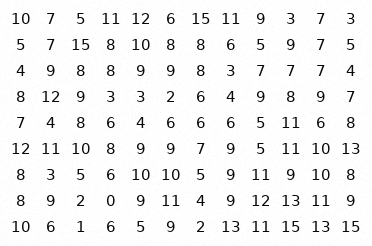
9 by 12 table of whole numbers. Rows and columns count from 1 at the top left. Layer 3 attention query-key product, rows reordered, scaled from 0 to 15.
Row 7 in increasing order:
3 5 5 6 8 8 9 9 10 10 10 11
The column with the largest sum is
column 10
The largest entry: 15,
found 4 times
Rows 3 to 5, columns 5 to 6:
9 9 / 3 2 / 4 6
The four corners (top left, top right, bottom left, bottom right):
10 3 10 15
